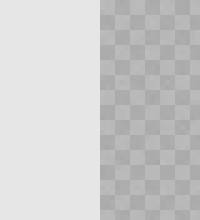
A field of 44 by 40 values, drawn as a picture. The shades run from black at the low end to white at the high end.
It is made of 1 by 2 panels. Panel 1,1: very high, flat. Panel 1,2: high, checkered, faint in contrast.
